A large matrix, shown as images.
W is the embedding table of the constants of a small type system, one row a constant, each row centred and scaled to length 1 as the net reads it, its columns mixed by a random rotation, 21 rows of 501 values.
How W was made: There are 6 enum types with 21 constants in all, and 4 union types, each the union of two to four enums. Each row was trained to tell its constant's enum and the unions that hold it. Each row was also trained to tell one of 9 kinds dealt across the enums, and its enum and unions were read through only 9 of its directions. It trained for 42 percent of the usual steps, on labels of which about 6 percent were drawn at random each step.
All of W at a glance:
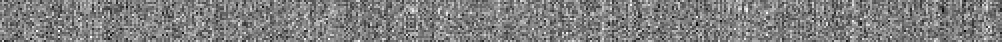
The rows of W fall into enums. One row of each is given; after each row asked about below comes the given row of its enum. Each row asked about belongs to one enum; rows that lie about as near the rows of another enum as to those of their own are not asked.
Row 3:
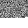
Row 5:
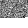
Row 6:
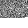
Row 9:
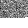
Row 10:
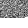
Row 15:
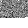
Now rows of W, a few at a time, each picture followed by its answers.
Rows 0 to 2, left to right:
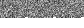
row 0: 5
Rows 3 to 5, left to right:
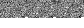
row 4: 3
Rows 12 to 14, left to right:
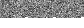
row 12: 5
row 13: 9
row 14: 3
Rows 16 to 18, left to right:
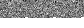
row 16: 9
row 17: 6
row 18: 15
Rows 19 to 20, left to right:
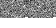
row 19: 3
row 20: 5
